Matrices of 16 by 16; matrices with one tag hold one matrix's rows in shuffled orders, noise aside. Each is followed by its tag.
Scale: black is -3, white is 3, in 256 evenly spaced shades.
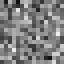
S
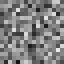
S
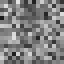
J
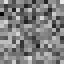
J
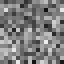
J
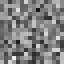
S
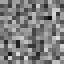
S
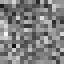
J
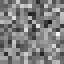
S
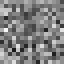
J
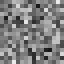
S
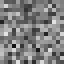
J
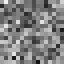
J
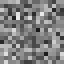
J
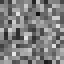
S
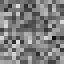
J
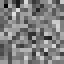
S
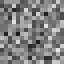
S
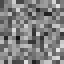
S
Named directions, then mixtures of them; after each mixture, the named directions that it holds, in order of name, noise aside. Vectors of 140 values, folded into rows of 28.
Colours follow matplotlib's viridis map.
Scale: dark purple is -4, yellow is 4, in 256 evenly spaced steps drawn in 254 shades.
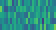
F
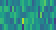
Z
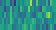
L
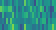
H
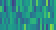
F, H, L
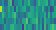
F, H, Z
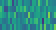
F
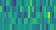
F, L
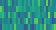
F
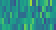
L, Z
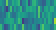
Z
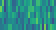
F, H, L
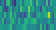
F, L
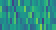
F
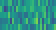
F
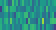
F
